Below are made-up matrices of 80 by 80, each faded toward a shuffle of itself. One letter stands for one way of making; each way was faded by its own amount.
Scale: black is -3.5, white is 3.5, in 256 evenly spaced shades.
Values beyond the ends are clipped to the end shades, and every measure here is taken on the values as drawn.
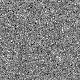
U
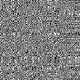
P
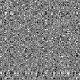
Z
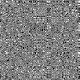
Z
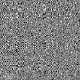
P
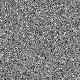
U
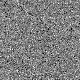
U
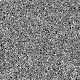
U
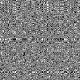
P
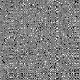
Z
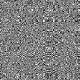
P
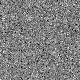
U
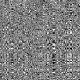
P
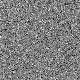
U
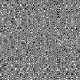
Z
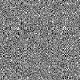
P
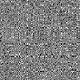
P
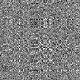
P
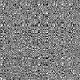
P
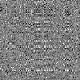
Z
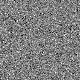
U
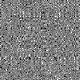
Z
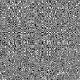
Z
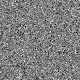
U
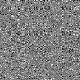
Z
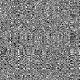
P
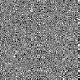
P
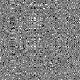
Z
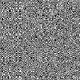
P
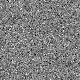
U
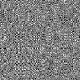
P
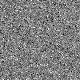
U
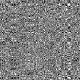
P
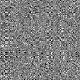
P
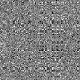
P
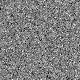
U
